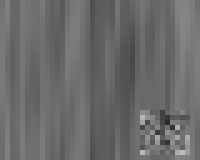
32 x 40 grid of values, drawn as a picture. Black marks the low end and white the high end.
The bottom right is the roughest part. There is no overall slope. In the bottom right lies a patch that is rougher than the rest. Streaks run downward.
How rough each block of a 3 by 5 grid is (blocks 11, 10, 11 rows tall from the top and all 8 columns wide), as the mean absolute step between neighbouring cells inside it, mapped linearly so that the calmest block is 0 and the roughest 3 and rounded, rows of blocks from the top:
0 0 0 0 0 / 0 0 0 0 0 / 0 0 0 2 3
